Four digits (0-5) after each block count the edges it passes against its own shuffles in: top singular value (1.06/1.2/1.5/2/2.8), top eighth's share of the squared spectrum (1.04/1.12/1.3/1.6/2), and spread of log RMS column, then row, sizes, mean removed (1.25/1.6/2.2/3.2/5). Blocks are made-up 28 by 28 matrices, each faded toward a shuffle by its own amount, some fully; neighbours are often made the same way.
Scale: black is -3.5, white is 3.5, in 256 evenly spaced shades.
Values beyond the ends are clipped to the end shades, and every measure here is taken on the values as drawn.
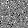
0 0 0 0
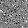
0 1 0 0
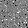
0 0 0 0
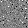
0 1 0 0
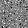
0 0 0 0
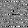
2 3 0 2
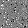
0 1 0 0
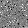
0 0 0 0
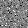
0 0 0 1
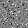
0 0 0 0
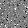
1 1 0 0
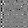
4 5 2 1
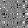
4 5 2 2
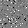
2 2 0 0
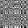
4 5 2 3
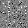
1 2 2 0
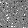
2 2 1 0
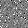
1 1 0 0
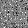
0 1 0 0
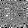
3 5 1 3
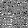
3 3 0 1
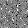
1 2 1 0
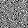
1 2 0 0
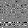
3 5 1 2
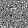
1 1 0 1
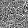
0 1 0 1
